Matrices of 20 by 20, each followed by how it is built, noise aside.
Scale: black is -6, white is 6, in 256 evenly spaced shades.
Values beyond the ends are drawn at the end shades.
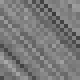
Toeplitz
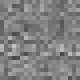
low rank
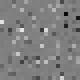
sparse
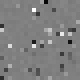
sparse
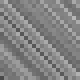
Toeplitz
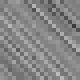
Toeplitz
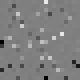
sparse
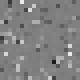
sparse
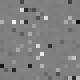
sparse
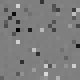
sparse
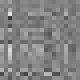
low rank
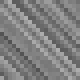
Toeplitz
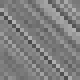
Toeplitz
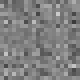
low rank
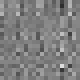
low rank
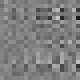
low rank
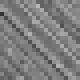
Toeplitz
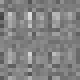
low rank
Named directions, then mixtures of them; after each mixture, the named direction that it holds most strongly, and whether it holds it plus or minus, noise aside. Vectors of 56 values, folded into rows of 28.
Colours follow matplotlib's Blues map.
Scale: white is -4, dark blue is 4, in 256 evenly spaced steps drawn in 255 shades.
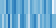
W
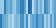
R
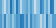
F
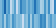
F, minus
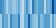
W, minus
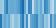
R, plus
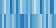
F, plus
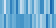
F, plus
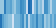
R, plus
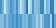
R, minus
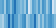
W, plus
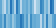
F, plus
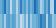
F, minus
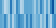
F, plus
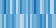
F, minus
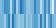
F, minus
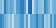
R, plus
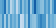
F, minus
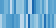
R, minus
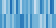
F, plus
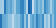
R, plus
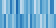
F, plus
